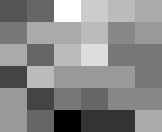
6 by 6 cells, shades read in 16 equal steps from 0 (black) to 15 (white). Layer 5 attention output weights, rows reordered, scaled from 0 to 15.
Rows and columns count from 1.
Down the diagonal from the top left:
5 10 11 9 8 10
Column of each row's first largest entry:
3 4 4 2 1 6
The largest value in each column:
10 11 15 13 11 10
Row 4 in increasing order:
4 7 9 9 9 11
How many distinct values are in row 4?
4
